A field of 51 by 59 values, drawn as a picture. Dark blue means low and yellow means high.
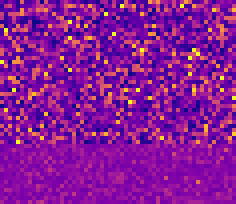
Seam: horizontal, 70% of the way down, the bottom part calmer. Slope: none. Histogram: skewed, a long tail of high values. Stripes: none. Odd rows or columns: none. Mirror symmetry: none. Average level on the scale: 30%.
